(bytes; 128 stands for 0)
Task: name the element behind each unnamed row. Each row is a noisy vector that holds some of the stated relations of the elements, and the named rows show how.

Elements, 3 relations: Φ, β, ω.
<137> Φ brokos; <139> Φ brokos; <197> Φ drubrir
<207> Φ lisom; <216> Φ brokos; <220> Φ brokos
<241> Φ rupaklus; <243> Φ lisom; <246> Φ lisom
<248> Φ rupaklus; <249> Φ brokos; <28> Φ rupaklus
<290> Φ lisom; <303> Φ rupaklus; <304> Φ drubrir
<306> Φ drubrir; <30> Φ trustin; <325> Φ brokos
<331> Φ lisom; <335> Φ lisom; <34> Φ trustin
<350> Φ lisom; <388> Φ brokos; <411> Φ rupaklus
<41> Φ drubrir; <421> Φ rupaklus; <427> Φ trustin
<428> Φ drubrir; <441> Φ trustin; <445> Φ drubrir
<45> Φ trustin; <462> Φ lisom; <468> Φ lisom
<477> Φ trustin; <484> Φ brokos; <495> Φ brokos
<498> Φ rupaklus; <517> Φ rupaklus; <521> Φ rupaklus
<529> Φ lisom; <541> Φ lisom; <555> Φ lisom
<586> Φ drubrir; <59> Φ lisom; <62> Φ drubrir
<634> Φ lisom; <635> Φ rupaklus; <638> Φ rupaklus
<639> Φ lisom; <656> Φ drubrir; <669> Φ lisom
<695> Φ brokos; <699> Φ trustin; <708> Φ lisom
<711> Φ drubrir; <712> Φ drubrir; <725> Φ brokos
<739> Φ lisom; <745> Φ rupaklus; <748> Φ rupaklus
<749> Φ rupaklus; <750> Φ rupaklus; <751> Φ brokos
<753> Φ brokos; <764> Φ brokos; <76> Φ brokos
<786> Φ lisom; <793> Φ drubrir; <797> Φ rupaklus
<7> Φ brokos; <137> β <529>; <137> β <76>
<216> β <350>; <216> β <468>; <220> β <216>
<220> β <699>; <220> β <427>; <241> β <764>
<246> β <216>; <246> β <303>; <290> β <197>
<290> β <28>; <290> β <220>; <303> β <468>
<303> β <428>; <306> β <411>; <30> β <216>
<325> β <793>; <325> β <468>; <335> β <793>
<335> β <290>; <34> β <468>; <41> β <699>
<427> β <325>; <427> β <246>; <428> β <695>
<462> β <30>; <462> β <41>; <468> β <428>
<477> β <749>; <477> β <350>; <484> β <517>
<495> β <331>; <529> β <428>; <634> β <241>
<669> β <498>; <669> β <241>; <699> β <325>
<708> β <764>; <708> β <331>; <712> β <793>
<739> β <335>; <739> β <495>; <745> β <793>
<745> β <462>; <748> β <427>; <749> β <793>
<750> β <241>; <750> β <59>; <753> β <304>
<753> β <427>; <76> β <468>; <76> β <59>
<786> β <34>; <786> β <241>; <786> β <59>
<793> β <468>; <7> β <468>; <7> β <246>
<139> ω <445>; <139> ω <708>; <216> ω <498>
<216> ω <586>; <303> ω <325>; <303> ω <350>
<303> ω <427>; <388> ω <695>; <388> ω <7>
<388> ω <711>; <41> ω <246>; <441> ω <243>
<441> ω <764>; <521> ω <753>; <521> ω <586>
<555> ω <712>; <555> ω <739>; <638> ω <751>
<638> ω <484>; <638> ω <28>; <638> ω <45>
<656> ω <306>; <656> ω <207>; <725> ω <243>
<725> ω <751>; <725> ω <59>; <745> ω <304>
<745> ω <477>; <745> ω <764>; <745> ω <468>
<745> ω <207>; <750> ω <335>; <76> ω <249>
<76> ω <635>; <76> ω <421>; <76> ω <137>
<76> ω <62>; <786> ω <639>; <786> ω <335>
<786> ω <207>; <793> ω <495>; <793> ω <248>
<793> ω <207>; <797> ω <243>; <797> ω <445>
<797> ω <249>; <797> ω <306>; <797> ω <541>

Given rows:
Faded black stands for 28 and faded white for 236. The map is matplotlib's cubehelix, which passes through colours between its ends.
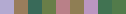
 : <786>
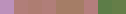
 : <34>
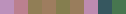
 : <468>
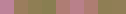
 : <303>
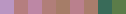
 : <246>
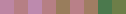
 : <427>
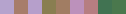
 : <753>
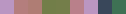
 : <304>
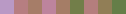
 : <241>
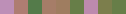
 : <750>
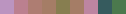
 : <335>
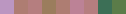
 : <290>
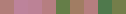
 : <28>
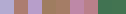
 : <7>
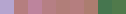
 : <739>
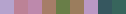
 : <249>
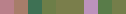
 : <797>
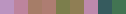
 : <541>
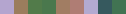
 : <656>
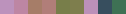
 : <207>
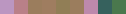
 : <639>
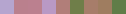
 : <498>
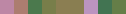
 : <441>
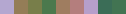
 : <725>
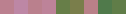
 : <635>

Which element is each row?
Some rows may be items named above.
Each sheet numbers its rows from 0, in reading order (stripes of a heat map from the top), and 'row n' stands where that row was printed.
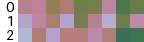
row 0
<248>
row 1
<411>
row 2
<586>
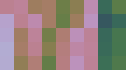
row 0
<477>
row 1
<249>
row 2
<197>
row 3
<428>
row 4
<41>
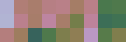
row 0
<331>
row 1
<708>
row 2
<745>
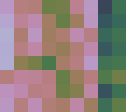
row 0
<304>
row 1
<249>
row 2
<712>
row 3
<62>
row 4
<76>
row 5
<28>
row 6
<243>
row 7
<350>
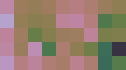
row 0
<521>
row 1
<555>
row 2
<638>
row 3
<484>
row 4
<246>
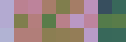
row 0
<445>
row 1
<216>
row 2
<495>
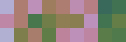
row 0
<712>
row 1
<441>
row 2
<388>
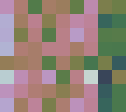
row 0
<750>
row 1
<428>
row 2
<216>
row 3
<331>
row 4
<517>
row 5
<306>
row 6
<335>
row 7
<197>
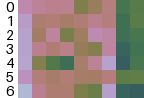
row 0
<45>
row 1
<529>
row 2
<220>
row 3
<59>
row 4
<793>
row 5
<34>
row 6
<764>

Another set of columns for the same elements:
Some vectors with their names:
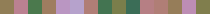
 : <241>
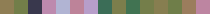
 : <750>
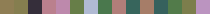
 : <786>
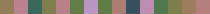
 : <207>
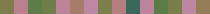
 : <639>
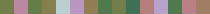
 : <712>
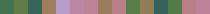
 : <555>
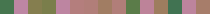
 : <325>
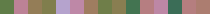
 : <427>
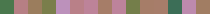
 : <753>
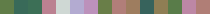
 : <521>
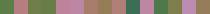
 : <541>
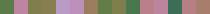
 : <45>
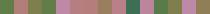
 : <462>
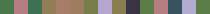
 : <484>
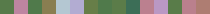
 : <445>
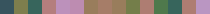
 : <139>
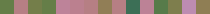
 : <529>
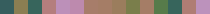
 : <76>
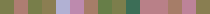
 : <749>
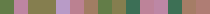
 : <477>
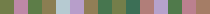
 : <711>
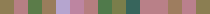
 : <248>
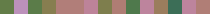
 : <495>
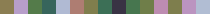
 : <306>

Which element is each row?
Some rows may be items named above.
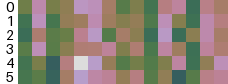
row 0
<34>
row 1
<764>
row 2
<243>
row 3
<495>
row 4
<41>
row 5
<555>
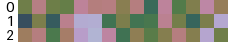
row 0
<468>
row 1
<441>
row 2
<498>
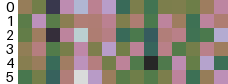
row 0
<750>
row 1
<495>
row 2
<656>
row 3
<335>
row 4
<517>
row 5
<41>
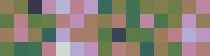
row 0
<750>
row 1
<59>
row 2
<411>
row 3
<521>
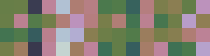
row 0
<745>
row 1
<708>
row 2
<638>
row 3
<793>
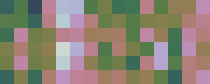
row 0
<797>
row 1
<303>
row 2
<249>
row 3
<586>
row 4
<197>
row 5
<388>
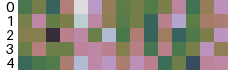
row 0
<41>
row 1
<304>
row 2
<786>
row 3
<739>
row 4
<216>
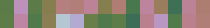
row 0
<495>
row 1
<445>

